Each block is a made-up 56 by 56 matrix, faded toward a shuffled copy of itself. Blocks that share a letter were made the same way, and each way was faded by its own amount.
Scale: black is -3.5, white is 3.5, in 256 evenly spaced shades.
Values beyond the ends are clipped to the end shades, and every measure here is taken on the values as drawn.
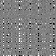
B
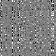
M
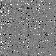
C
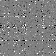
C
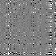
B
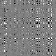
B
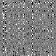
M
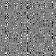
M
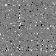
C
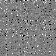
C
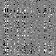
M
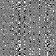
M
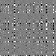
B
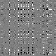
B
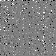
C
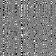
M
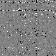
C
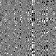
M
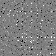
C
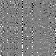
M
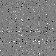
C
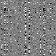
M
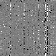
M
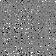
C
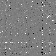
C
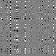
B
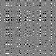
B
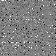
C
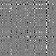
B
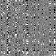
M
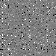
C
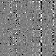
M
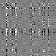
B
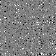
C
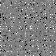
C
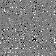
C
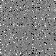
C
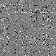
C
